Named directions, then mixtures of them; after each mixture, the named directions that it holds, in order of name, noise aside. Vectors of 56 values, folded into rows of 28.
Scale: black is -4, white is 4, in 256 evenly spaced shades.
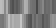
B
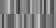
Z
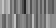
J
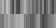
B, Z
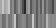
J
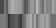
B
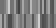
Z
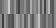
Z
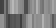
B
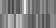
B, J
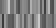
Z
